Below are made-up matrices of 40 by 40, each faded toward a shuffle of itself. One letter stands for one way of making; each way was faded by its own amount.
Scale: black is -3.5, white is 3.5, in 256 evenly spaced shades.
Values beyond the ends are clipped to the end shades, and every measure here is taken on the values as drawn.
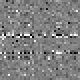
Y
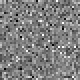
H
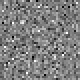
H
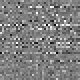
Y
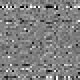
Y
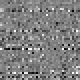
Y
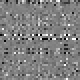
Y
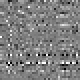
Y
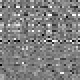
Y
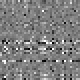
Y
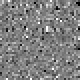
H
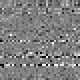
Y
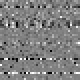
Y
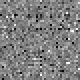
H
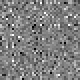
H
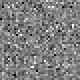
H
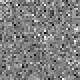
H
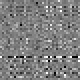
Y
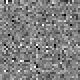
H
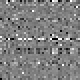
Y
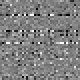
Y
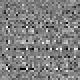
Y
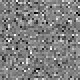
H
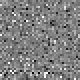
H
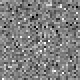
H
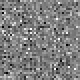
H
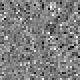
H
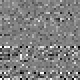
Y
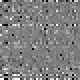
Y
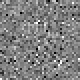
H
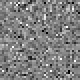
H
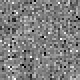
H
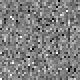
H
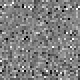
H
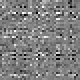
Y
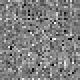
H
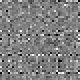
Y
